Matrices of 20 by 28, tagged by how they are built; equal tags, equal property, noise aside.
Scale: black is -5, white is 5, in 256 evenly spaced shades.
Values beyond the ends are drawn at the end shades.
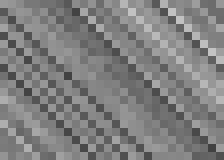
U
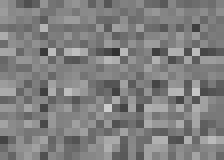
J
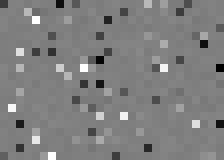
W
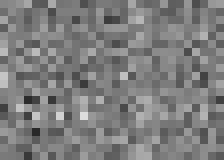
J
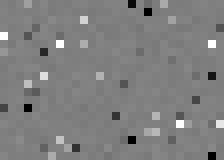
W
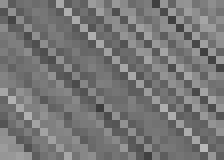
U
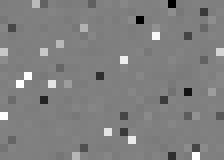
W
